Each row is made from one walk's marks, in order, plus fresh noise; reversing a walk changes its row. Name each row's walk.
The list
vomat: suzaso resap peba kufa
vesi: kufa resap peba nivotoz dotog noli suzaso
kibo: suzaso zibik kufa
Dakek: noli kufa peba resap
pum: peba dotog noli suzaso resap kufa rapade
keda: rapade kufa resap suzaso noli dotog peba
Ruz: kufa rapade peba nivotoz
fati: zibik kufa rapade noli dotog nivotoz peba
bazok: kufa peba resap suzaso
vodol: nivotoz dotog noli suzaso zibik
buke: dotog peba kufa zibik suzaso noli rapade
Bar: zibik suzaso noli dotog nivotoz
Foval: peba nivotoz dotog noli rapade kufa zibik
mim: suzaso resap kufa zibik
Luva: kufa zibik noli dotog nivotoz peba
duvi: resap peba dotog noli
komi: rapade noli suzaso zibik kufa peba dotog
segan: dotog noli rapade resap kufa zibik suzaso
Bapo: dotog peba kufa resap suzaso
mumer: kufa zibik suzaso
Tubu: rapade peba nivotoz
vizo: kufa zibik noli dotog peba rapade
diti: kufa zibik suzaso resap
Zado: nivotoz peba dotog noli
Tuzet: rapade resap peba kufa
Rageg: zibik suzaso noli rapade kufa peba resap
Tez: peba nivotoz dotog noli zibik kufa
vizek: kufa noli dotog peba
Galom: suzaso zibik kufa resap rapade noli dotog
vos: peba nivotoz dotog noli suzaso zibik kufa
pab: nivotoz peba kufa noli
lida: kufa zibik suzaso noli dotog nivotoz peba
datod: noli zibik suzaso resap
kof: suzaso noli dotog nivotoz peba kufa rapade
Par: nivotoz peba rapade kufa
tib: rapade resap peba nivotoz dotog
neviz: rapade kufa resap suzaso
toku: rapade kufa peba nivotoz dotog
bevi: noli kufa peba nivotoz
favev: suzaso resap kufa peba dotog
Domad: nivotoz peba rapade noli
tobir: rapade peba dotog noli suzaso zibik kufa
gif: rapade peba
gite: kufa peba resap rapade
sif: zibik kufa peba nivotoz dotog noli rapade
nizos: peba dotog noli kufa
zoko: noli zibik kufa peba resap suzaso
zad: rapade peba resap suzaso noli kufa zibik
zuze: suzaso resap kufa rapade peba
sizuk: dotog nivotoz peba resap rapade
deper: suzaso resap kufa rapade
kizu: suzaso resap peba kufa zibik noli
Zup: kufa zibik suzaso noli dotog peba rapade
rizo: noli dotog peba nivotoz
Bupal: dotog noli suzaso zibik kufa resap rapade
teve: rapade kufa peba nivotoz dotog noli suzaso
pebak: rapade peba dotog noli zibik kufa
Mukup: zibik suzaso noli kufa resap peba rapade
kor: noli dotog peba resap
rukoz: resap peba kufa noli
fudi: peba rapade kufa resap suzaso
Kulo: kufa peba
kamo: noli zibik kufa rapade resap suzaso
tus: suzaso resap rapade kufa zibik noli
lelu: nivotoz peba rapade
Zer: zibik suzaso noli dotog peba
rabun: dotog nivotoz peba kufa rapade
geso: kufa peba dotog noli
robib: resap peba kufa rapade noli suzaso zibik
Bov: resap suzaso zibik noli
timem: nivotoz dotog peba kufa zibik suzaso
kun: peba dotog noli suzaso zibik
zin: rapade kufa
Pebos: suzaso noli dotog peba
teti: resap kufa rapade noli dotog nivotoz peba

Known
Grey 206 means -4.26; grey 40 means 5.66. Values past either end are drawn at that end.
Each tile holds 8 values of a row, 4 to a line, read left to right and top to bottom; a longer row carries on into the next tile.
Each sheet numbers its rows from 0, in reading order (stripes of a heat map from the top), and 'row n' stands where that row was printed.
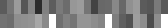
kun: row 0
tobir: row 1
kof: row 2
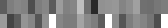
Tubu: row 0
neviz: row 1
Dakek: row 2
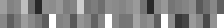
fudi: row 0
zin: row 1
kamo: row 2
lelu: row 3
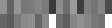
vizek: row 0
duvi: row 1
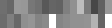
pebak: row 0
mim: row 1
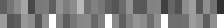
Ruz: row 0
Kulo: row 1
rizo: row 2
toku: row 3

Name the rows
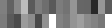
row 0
rabun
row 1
vesi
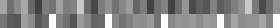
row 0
pum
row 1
deper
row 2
kizu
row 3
Bar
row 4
kibo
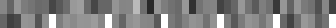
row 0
vizo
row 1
vos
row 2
bazok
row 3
Zado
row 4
Luva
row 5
keda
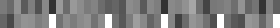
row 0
Zer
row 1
nizos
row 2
tib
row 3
Rageg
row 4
buke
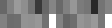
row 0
zad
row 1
robib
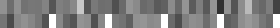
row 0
kor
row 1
Par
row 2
Foval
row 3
Pebos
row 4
favev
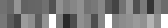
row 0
sif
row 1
gif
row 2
vodol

